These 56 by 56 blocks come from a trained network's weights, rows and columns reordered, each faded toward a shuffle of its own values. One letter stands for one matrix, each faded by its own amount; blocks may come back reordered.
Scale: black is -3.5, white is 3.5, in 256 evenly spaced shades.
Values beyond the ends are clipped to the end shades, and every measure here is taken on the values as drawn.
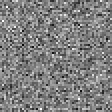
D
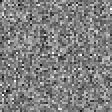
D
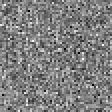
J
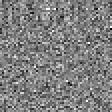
D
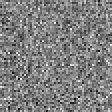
D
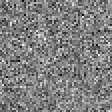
J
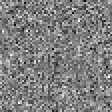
D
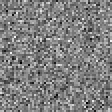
J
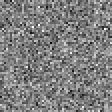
J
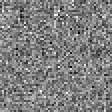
J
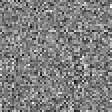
D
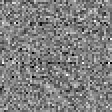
J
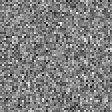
D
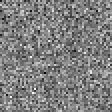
J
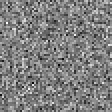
J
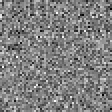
J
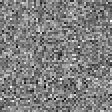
D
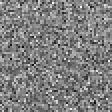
J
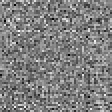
D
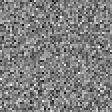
D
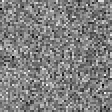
J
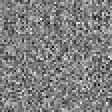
D
